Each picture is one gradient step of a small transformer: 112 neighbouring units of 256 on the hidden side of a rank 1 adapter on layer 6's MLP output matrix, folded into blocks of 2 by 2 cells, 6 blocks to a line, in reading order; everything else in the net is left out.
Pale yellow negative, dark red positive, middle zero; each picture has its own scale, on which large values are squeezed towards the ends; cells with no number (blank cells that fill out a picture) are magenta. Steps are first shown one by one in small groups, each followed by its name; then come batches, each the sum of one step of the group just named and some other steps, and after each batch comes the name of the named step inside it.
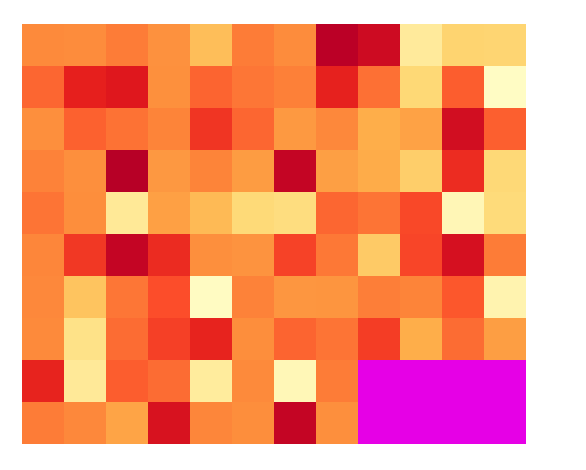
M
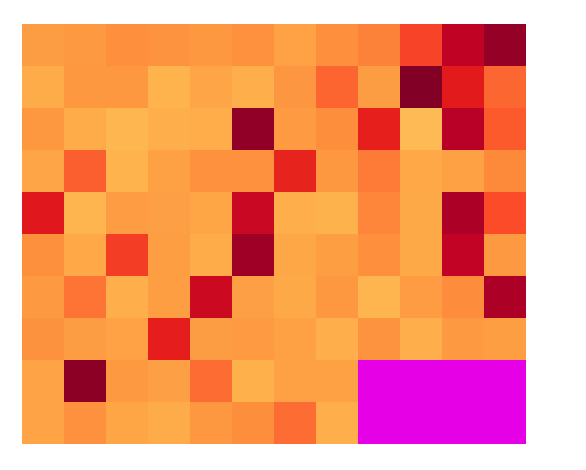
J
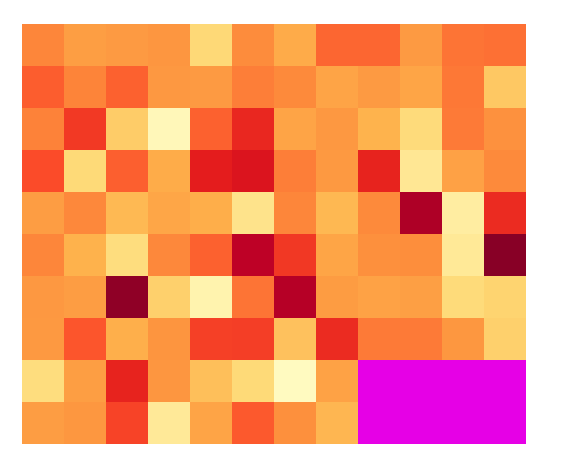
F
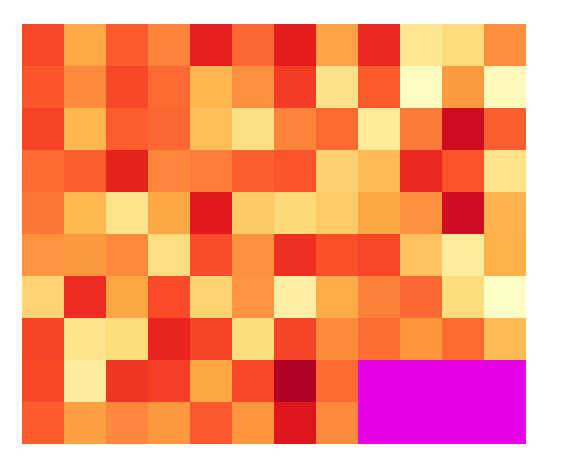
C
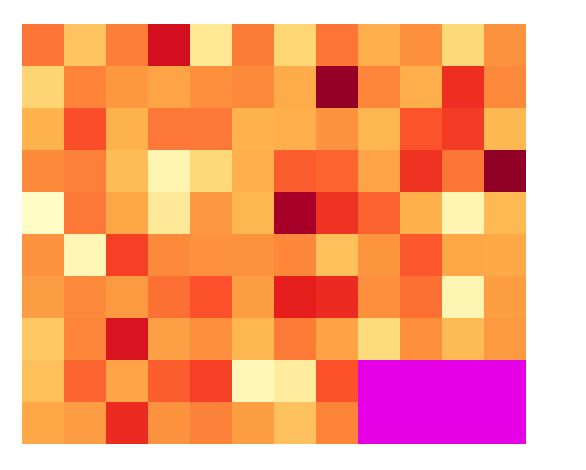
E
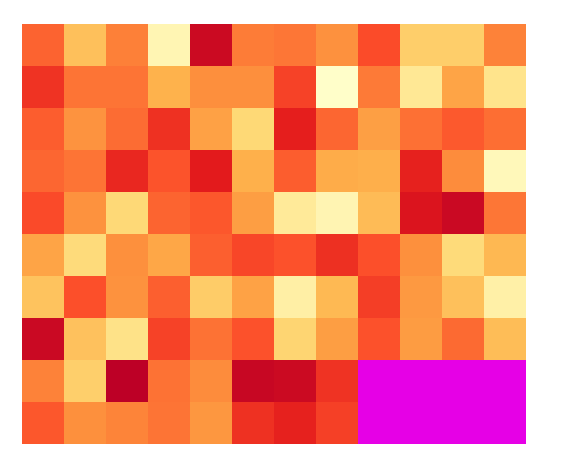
C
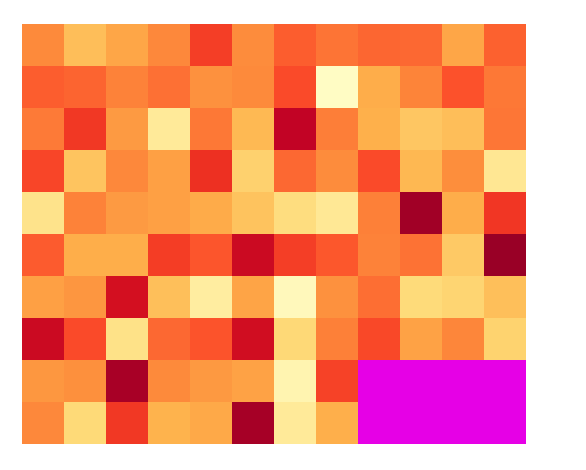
F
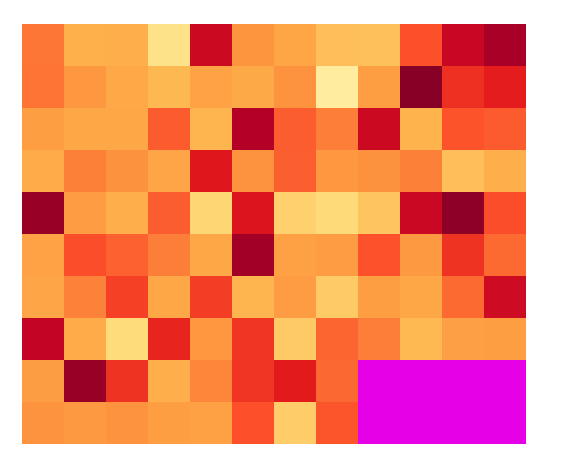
J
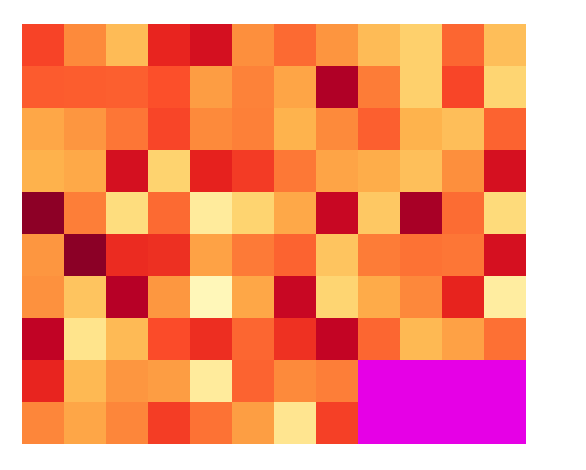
M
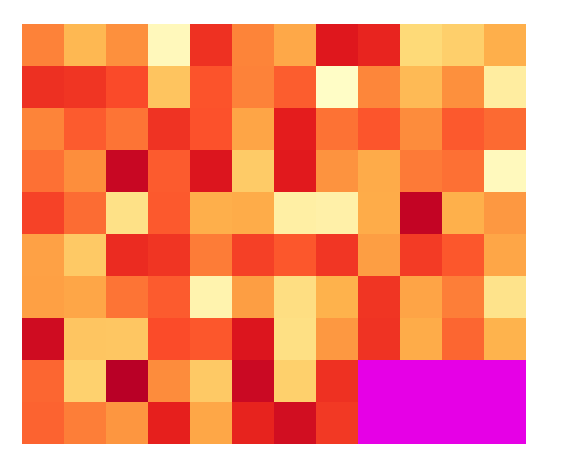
M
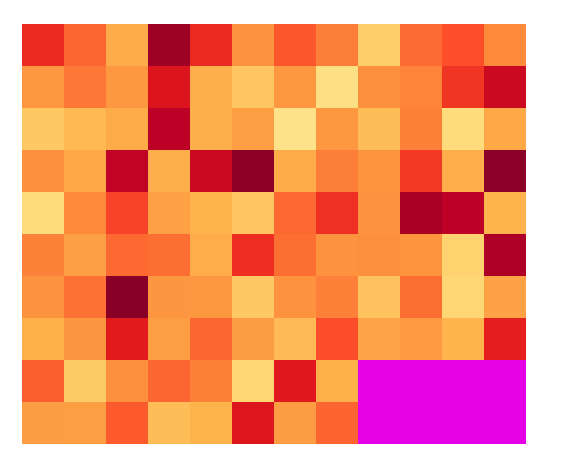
E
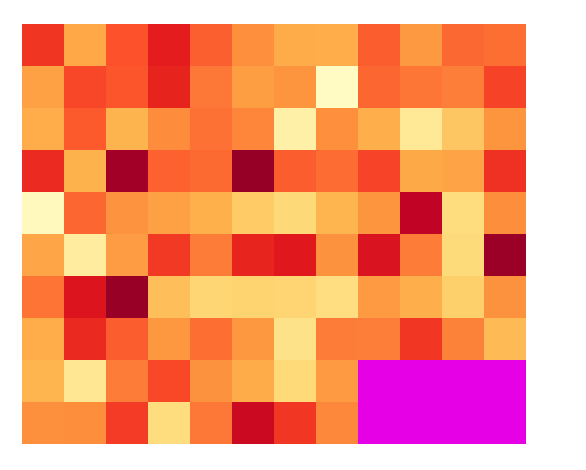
F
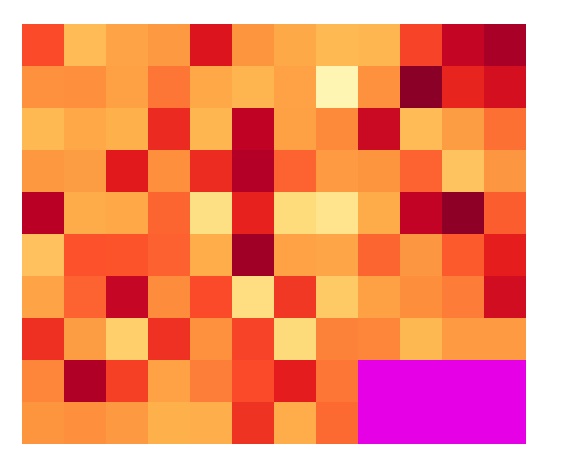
J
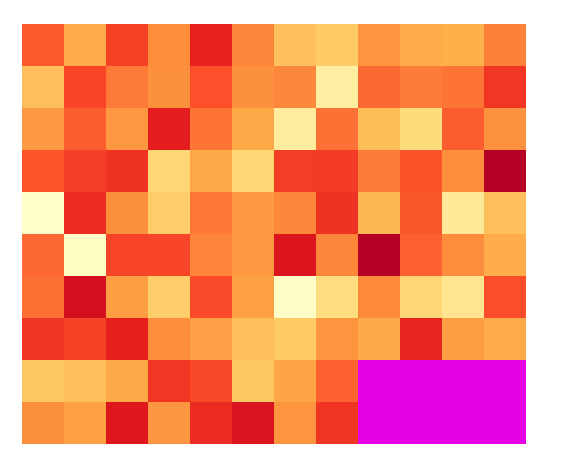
E
